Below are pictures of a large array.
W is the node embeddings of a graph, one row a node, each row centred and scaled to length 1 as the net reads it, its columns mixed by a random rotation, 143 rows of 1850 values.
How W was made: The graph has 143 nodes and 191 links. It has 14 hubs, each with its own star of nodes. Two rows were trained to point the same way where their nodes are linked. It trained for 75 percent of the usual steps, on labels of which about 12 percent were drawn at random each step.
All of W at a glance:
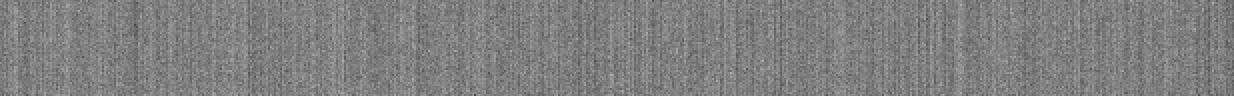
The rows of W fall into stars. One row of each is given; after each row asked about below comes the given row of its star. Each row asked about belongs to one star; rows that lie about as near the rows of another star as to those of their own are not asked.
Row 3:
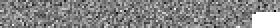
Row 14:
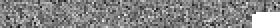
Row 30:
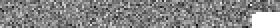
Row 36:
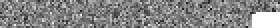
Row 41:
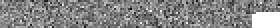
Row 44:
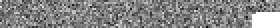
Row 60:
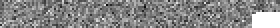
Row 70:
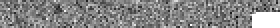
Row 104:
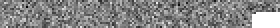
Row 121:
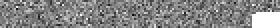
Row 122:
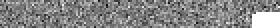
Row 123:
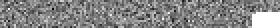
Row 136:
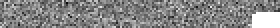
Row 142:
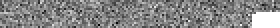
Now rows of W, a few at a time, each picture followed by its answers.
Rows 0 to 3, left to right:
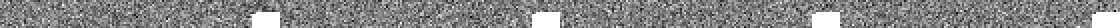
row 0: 30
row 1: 122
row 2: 44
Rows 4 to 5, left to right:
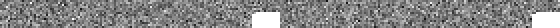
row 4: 44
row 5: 70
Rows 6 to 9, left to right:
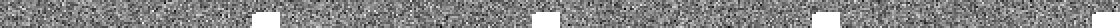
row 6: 142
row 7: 41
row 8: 14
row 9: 142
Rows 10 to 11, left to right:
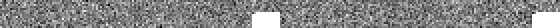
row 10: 121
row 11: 3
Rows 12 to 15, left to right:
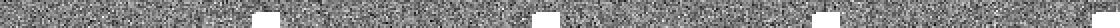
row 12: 30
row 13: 41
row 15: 104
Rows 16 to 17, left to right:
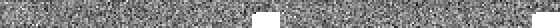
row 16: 3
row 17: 104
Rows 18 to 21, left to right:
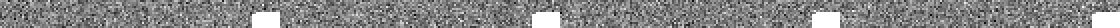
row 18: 36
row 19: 121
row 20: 3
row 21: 60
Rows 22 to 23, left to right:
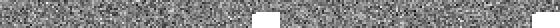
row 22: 36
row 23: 70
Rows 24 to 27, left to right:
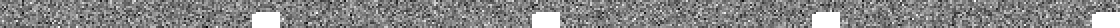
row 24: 44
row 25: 123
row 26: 121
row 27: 44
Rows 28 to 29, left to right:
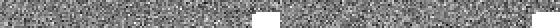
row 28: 36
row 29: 136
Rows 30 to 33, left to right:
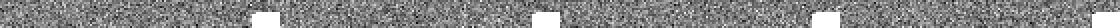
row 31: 30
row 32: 142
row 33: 104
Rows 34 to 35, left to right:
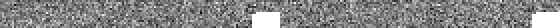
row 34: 41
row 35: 123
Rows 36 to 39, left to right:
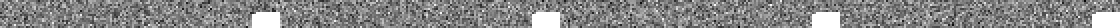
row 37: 123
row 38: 123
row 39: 44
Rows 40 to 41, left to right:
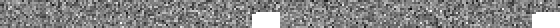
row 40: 122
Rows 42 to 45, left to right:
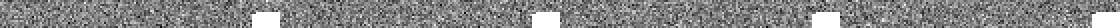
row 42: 41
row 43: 121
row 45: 36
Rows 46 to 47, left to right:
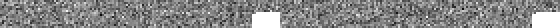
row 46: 121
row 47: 44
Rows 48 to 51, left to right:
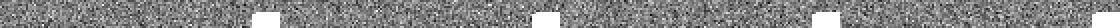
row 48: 142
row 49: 70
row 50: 60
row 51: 136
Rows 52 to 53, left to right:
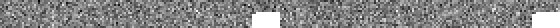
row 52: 142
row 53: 3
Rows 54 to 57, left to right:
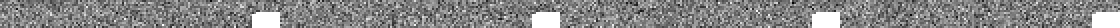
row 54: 70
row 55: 44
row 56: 142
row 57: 60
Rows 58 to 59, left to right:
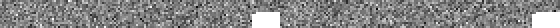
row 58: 60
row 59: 60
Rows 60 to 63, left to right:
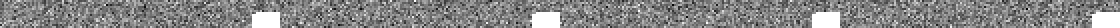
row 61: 44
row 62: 14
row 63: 30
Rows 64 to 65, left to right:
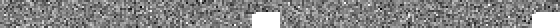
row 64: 30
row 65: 70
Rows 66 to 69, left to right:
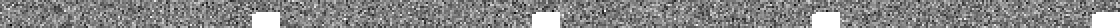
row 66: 136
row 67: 142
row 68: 123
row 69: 36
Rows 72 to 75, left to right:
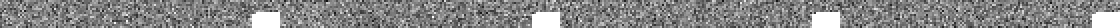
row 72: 30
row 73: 41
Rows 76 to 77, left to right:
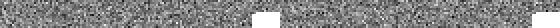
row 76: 3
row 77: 123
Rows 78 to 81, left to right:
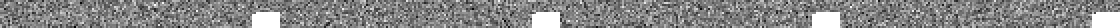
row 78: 123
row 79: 3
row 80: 136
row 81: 136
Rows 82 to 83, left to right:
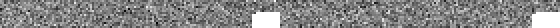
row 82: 41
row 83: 123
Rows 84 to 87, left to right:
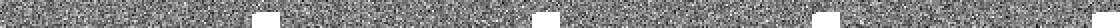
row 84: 121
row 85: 14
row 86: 14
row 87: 136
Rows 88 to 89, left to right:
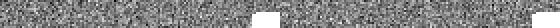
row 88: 123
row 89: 121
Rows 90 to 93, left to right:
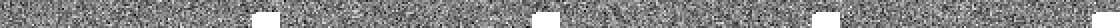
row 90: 30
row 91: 30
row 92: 104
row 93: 136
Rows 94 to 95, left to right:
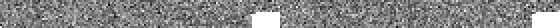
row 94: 121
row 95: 3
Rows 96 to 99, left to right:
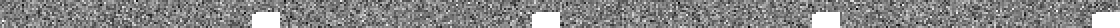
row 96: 44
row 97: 123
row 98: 14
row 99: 121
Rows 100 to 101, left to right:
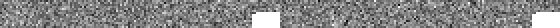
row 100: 3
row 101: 142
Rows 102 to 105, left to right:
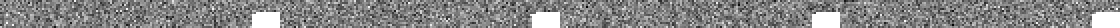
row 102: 3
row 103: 30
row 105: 70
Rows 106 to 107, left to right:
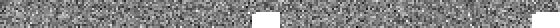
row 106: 70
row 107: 30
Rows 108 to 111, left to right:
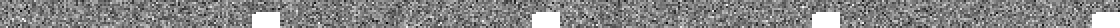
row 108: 104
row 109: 14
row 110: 14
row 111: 136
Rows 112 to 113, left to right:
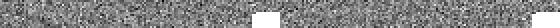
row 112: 121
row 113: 44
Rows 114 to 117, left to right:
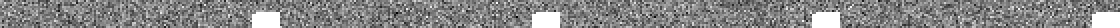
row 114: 136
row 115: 44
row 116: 60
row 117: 136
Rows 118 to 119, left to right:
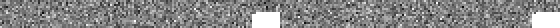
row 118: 142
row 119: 44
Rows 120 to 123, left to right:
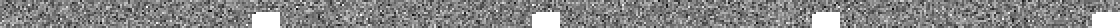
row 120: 3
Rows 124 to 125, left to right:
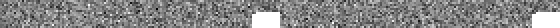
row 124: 142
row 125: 36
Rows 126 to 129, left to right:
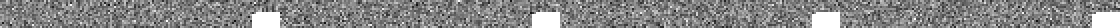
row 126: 30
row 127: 36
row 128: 123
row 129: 121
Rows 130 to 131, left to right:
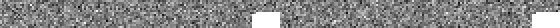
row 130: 70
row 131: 123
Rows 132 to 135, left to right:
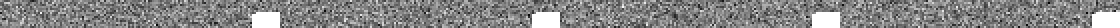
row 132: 3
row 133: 142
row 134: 30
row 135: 60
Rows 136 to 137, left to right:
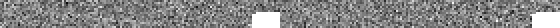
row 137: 70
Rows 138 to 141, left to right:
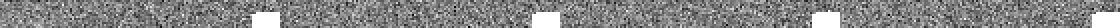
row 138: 41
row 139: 142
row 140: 136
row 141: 104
